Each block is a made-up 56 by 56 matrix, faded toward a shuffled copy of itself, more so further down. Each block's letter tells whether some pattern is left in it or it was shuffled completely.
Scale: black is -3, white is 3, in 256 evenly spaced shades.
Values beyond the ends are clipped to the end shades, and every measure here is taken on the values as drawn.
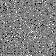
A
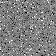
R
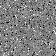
R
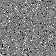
R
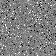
R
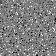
R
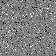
R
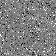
A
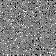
A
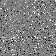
A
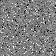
R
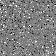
A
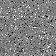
A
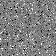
R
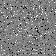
A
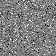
R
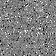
A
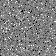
R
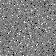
R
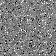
R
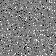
A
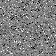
A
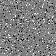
A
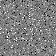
A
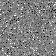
A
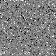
A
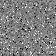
A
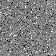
R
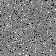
R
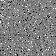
A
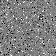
R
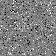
A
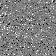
R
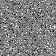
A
